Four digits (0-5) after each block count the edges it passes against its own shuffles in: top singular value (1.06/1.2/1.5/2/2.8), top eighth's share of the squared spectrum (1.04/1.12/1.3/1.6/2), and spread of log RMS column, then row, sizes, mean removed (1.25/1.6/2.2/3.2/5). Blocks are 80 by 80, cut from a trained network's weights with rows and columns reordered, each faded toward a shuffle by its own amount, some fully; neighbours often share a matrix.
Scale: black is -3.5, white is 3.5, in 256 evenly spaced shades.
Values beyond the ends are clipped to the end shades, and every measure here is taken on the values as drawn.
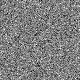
0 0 0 0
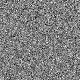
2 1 0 0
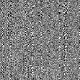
3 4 3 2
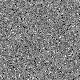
0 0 0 0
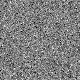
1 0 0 0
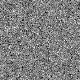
2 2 1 0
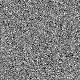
0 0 0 0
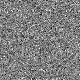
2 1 0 0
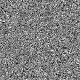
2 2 0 1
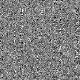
3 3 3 0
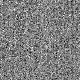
2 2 0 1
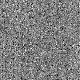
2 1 0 1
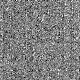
2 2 0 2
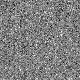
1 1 0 0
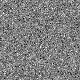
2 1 0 0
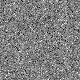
0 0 0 0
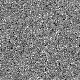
0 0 0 0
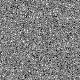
1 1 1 0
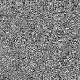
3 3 1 1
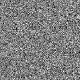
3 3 2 1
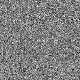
3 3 0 1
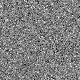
1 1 0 1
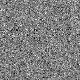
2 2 0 2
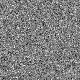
1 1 0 1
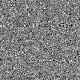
2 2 0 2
